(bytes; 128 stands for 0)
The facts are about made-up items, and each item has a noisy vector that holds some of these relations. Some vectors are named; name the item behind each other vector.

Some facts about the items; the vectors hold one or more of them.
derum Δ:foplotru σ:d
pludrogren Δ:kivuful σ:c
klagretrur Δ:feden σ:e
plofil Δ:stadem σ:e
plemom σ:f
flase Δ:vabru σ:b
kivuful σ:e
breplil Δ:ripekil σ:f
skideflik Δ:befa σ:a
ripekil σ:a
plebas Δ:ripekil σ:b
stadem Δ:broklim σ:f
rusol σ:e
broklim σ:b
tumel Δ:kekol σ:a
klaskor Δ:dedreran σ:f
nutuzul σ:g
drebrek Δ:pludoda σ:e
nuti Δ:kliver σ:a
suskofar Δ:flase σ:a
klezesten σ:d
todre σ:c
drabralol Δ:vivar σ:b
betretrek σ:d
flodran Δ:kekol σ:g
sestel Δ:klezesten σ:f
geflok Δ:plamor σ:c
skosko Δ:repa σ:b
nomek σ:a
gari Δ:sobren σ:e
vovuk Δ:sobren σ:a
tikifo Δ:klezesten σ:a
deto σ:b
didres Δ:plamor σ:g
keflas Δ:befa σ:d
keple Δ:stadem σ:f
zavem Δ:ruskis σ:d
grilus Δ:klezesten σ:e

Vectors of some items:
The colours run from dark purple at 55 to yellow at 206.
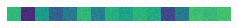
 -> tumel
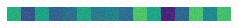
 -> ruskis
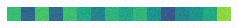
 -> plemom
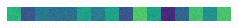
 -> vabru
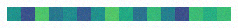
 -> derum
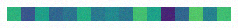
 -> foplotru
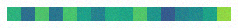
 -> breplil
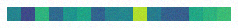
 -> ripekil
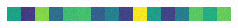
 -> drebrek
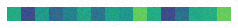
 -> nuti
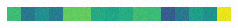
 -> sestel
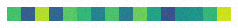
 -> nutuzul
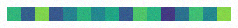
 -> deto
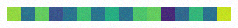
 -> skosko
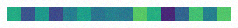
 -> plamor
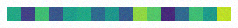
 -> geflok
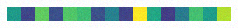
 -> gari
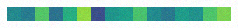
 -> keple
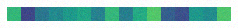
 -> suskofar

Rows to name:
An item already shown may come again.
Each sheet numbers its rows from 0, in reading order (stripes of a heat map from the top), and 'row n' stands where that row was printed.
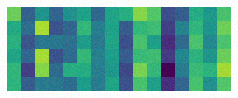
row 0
nomek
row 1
broklim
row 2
vabru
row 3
broklim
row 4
kivuful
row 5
vabru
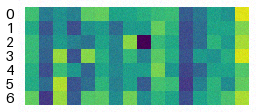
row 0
sestel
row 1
vovuk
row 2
flase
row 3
didres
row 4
skideflik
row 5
broklim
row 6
flodran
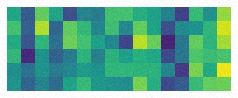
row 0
keflas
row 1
nutuzul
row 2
grilus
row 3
tumel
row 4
klezesten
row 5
tikifo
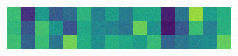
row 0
kekol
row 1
befa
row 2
klaskor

